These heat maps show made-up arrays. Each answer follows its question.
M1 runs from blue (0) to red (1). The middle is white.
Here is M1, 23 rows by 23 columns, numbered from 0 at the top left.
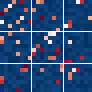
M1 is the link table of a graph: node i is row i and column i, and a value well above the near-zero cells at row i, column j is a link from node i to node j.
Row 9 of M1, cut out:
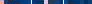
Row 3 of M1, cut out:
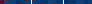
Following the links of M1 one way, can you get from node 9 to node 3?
yes
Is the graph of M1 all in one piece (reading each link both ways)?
no
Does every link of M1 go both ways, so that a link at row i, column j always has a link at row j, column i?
yes
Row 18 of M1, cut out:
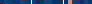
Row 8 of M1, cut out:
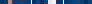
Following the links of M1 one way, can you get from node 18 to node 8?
yes
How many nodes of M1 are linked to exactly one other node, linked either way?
5
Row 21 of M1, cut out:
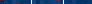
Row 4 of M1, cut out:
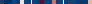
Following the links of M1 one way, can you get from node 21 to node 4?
no
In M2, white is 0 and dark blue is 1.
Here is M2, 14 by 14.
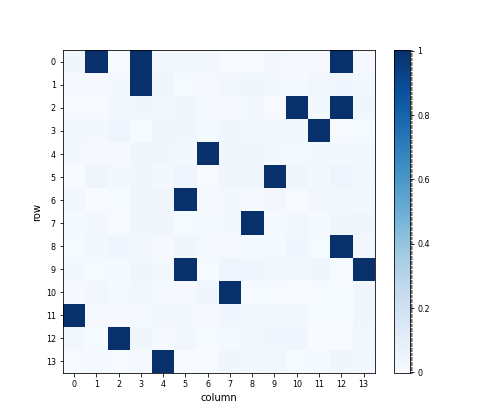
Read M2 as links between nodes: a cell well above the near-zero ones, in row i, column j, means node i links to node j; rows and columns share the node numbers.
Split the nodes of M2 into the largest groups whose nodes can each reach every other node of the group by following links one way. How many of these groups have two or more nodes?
3
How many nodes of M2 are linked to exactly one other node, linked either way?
0
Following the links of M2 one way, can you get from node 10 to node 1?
no
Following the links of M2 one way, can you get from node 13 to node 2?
no
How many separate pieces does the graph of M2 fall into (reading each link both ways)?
2
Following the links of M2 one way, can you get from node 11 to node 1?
yes
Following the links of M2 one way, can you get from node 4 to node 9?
yes
